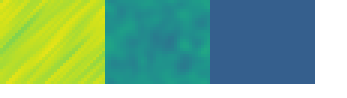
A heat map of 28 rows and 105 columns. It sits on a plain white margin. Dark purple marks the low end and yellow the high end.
The table splits into one row of 3 panels. Panel 1,1: very high, slanting up to the right, faint in contrast. Panel 1,2: middling, blotchy, faint in contrast. Panel 1,3: low, flat.
